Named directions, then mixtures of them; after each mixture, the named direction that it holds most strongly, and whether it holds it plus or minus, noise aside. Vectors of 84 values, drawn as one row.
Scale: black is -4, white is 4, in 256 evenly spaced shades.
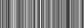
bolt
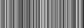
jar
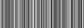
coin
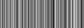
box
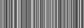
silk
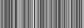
coin, plus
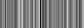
jar, minus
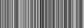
jar, minus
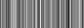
bolt, plus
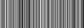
jar, plus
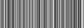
box, minus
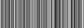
coin, plus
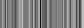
jar, minus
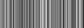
jar, plus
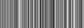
box, plus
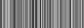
coin, minus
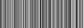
jar, minus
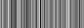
bolt, minus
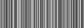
silk, plus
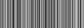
silk, minus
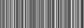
box, plus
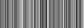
jar, minus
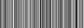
jar, minus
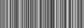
box, plus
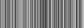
jar, minus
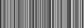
coin, minus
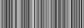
coin, plus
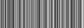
box, minus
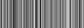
bolt, minus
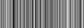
bolt, minus
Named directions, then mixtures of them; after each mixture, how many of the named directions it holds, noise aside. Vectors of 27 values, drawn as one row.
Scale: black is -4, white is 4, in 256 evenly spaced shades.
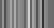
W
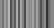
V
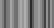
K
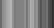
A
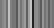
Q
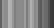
one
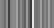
one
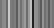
one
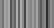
one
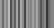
one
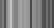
three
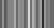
one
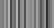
one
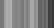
one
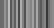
one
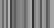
three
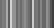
three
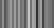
one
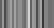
one
